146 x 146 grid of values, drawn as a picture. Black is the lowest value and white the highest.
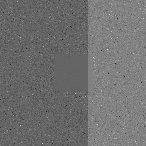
Seam: vertical, 60% of the way across, the right part higher. Odd patch: calmer, in the centre. Stripes: none. Calmest part: centre.
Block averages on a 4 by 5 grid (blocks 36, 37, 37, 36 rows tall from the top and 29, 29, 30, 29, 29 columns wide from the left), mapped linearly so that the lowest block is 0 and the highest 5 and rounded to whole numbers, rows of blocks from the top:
00055 / 00055 / 00055 / 00055
